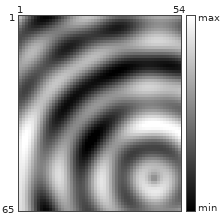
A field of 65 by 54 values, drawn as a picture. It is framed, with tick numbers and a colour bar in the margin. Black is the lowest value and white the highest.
Ninth with the lowest average: centre. Rings: centred on the bottom right. Mirror symmetry: none. Average level on the scale: 50%.
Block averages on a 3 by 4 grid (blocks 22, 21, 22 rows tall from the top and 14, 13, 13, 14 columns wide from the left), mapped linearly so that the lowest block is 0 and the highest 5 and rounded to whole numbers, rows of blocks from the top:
2202
3025
4234
